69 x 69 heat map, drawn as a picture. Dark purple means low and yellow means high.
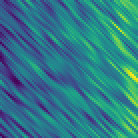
There is an overall slope up to the right. No row or column stands out. The values follow a bell shape. Streaks slant down to the right.
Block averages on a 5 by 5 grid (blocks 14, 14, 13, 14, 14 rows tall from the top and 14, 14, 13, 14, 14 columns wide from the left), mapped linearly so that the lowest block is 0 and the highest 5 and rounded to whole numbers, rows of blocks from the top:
0 1 2 3 5
0 1 2 4 5
0 2 1 3 5
0 1 2 3 4
0 2 2 2 5
